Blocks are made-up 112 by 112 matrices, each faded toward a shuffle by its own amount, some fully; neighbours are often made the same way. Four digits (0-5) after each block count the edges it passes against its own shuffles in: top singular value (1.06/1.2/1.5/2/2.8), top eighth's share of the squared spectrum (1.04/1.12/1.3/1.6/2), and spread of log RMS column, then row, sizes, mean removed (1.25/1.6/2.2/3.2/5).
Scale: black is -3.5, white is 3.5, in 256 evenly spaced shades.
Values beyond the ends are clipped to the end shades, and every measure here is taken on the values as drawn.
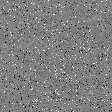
0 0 0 0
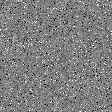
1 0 0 0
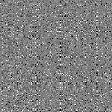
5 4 3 3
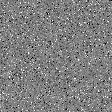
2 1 0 0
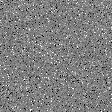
2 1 0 0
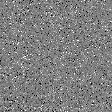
3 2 1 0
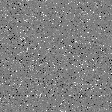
3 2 0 1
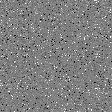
3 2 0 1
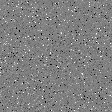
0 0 0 0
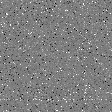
2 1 0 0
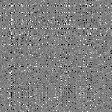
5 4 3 3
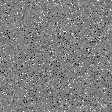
0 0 0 0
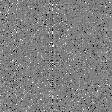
4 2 1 0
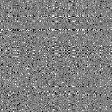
5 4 3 3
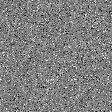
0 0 0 1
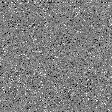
1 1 0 1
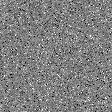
0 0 0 0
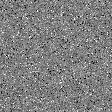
0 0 0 0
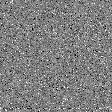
1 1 0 1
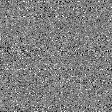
1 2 0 3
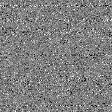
1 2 0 3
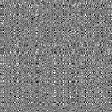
5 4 3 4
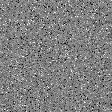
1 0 0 0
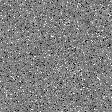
2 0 0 0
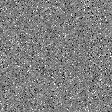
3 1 0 0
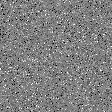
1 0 0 0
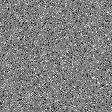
2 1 0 0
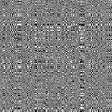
5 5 4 4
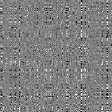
5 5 4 3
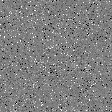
2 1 1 0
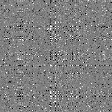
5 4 2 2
